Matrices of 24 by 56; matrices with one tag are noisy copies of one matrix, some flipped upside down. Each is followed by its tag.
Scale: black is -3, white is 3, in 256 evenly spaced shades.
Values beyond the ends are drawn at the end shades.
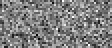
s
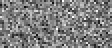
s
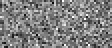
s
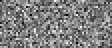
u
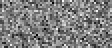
s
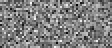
u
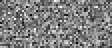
u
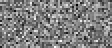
u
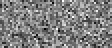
s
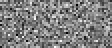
u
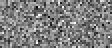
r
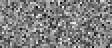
r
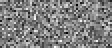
u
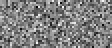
r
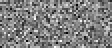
u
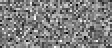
u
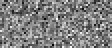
s
